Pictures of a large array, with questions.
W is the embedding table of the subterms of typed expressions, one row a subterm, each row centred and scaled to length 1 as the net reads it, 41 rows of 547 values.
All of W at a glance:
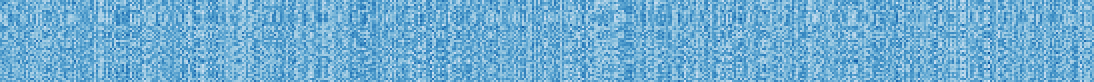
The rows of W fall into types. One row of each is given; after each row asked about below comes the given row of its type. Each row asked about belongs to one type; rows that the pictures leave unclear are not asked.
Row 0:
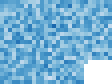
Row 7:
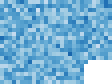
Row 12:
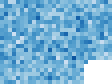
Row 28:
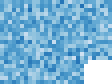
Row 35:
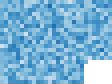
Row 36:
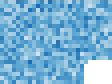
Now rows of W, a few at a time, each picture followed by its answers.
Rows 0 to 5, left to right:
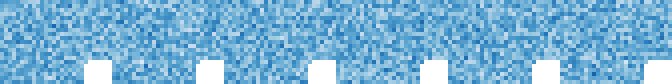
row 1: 35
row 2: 0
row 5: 36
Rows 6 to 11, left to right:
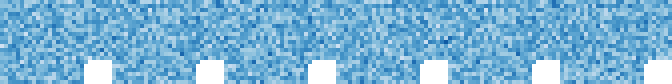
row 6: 35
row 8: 36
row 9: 7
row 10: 7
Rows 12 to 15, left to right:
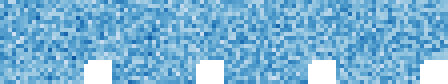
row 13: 0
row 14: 0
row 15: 12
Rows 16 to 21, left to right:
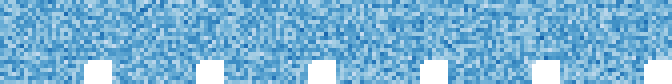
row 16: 36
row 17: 35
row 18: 36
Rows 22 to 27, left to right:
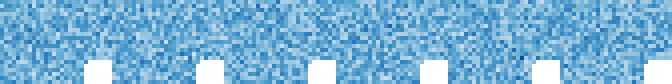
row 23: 28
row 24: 35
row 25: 0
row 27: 12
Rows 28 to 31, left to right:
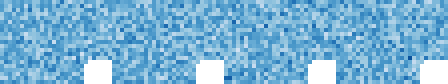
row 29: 0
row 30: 7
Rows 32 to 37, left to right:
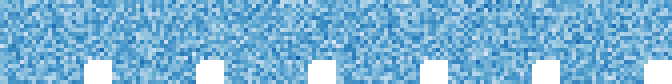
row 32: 35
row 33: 28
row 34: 35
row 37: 0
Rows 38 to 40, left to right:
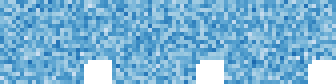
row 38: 36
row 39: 12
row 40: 28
